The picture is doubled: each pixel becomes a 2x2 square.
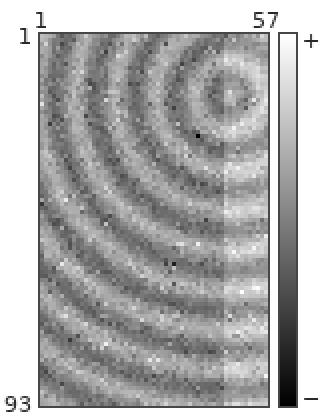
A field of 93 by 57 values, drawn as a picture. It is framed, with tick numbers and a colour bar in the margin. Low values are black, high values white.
Seam: vertical, 80% of the way across, the right part higher. Average level on the scale: 60%. Rings: centred on the top right. Mirror symmetry: none.
